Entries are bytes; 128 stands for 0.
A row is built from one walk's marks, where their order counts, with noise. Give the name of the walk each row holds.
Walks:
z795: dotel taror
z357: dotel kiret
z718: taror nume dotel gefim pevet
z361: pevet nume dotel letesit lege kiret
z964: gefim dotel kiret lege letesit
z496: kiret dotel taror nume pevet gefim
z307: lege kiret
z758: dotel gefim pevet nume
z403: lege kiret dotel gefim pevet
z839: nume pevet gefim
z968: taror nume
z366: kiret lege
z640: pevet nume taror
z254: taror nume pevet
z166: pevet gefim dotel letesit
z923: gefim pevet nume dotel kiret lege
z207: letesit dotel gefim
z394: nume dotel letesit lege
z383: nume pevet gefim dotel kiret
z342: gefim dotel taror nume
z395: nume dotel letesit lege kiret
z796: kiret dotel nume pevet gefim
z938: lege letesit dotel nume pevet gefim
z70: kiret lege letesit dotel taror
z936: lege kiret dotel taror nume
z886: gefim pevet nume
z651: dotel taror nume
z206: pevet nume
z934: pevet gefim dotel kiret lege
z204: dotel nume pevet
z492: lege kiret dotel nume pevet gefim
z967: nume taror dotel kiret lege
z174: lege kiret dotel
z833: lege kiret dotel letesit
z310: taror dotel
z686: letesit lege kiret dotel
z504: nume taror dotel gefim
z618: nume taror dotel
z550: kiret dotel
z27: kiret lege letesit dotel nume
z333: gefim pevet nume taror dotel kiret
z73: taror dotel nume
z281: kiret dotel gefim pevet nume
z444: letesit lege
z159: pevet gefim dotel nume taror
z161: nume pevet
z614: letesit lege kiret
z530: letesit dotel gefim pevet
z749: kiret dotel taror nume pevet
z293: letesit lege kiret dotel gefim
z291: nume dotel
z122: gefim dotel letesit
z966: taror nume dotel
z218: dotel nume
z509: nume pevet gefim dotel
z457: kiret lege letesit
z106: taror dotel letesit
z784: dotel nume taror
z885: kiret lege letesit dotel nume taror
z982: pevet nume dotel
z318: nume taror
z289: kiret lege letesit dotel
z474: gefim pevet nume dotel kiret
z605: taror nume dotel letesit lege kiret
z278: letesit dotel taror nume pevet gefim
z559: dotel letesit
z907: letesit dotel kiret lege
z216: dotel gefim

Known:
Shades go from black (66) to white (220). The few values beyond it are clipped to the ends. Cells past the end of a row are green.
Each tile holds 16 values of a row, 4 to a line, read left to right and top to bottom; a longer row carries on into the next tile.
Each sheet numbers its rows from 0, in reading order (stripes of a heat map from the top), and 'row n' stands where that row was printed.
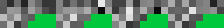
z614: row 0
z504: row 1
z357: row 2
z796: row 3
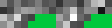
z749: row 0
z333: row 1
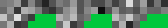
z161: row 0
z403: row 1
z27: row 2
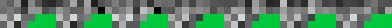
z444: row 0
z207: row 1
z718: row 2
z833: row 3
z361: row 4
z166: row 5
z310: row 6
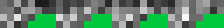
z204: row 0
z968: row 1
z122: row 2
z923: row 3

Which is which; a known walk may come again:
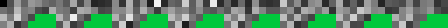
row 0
z907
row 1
z204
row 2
z784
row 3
z885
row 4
z395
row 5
z839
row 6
z509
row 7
z686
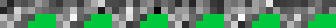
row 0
z936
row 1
z333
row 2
z357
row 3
z614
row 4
z640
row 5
z310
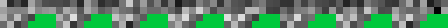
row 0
z166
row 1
z361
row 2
z289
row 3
z342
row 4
z254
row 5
z73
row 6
z605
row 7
z207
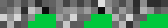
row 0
z718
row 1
z504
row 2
z394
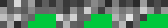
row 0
z27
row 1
z968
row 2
z122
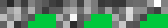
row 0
z307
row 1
z982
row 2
z967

